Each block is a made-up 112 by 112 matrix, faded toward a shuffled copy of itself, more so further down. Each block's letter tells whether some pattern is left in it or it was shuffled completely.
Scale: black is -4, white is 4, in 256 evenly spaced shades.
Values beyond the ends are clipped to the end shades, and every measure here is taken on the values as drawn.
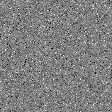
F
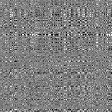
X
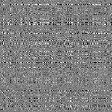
X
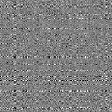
X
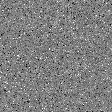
F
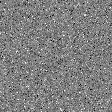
F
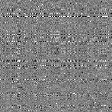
X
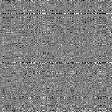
X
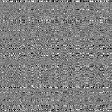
X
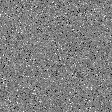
F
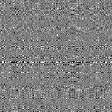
X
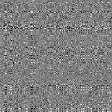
X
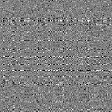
X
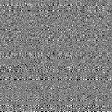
X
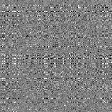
X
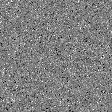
F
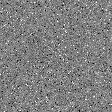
F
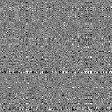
X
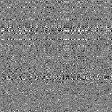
X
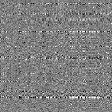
X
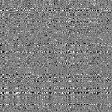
X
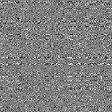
X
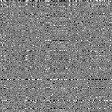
X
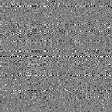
X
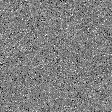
F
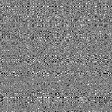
X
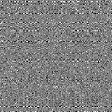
X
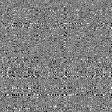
X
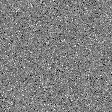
F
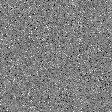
F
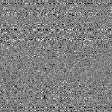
X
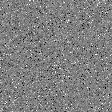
F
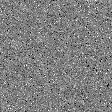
F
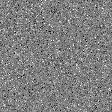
F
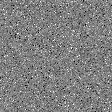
F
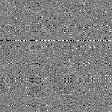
X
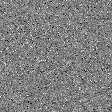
F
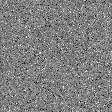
F
